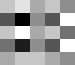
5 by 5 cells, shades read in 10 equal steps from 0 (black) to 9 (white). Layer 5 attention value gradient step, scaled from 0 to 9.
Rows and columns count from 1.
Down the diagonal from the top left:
7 0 6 3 5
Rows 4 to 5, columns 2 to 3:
1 5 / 7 7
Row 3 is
7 9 6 7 4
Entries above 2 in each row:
5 4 5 4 5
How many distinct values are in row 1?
4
